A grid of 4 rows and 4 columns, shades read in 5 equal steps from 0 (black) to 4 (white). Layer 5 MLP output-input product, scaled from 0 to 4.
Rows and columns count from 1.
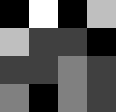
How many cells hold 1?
6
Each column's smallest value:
0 0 0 0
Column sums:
6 6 5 5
